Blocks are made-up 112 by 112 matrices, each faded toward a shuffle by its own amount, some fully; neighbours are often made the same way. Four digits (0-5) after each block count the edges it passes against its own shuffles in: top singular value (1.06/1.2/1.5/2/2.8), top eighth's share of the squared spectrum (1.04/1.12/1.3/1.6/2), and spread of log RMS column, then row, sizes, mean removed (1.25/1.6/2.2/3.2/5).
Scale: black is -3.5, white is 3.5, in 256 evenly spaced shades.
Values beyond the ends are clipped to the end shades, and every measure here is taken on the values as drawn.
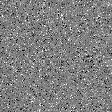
3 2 0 0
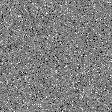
0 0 0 0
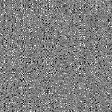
4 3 3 2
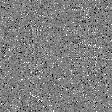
3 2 1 1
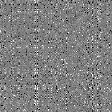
4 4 3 2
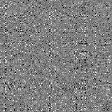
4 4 3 2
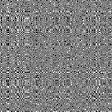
5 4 3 3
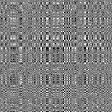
5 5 4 4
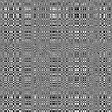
5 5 5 5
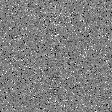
2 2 1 0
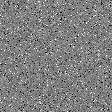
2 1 0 0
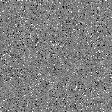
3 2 1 0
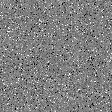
2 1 0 0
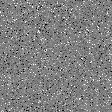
2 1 0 0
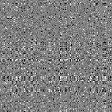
5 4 3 3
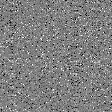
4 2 1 0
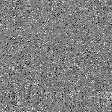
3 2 0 1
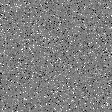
0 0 0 0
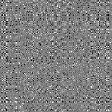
5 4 3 3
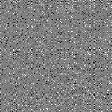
5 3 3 3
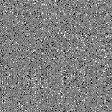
4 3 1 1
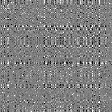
5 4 3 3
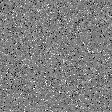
2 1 0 0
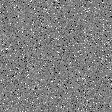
2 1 0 0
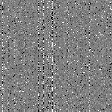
4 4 3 1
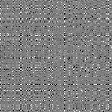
5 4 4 4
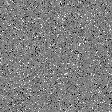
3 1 0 0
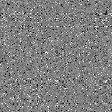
4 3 1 2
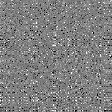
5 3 2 2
